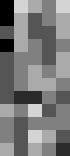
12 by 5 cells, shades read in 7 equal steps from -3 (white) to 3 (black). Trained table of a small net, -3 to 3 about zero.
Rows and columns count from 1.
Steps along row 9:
up down up down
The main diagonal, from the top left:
3 -1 1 1 -1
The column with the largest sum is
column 1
